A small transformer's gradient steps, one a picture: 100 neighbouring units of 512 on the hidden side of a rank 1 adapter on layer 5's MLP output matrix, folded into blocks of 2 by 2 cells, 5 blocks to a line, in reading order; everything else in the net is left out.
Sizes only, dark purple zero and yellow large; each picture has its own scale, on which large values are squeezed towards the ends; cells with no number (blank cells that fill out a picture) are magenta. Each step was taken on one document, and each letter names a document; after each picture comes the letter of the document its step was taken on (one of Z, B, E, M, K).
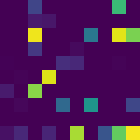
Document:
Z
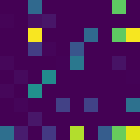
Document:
Z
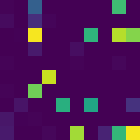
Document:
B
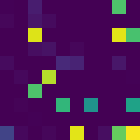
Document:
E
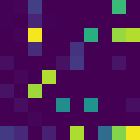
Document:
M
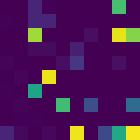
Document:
E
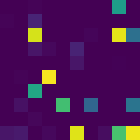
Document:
E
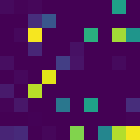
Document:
M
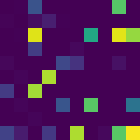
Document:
Z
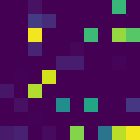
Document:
M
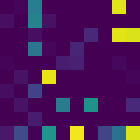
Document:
E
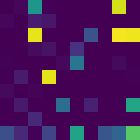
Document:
E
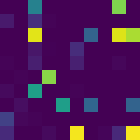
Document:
B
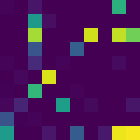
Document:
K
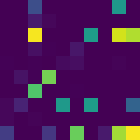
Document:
K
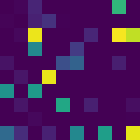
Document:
Z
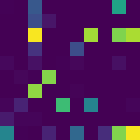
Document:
K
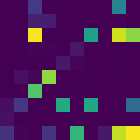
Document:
K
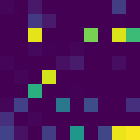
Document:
K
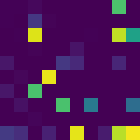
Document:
M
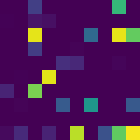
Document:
Z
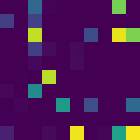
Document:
B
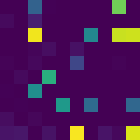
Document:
B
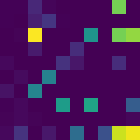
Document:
M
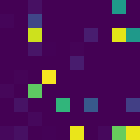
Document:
E
